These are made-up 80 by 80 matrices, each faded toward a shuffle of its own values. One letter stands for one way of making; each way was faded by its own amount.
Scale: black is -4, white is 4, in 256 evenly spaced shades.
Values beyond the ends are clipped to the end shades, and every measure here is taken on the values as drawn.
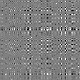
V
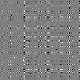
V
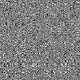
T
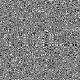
T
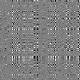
V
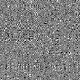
T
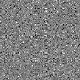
T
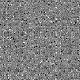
T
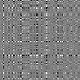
V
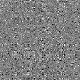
T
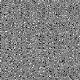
T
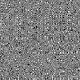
T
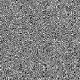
T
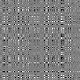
V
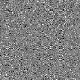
T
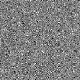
T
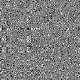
T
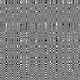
V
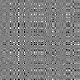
V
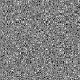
T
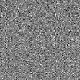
T
